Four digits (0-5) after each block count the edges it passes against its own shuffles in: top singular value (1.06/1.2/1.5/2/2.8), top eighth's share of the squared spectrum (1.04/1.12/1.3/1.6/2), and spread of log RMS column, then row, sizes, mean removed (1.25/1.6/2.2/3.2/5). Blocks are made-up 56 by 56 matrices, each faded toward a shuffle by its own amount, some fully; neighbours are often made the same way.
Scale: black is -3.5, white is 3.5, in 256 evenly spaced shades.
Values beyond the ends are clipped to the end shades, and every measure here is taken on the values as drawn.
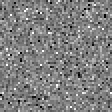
2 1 0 0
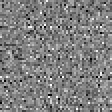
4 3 1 2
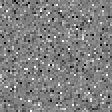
0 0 0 0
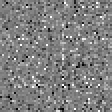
2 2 1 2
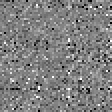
1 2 2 2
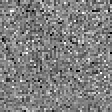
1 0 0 2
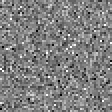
0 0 0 0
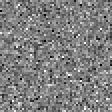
0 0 0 0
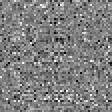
4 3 1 2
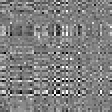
5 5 3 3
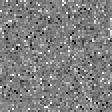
0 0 0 0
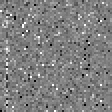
2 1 1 0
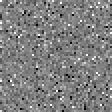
0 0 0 0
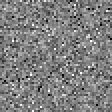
0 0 0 0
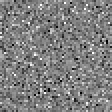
0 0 0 0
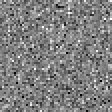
2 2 0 0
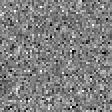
2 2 0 1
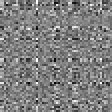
4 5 3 3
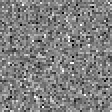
1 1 0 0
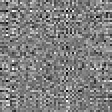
4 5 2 3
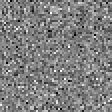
3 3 1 0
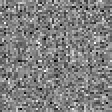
3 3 1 1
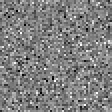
1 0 0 0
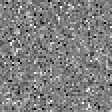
0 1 2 0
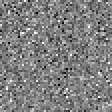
0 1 1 0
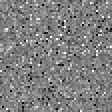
1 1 1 0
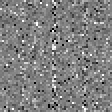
2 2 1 0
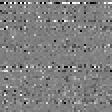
3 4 2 3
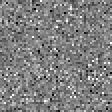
1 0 0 0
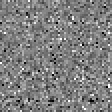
2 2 1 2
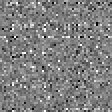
2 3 1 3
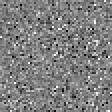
1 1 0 1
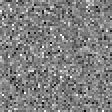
2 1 0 0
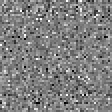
2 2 1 2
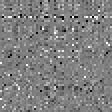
4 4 1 2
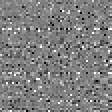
4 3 1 2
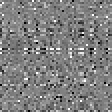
4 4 2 2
